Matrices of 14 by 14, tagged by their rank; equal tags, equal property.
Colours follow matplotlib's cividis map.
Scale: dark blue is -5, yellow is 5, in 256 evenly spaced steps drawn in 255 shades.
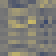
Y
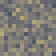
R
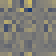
Y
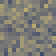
R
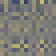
Y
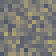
R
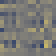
Y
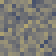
R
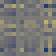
Y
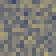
R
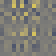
Y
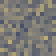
R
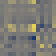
Y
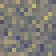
R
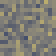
R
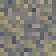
R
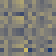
Y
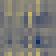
Y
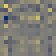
Y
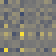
Y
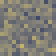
R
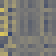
Y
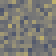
R
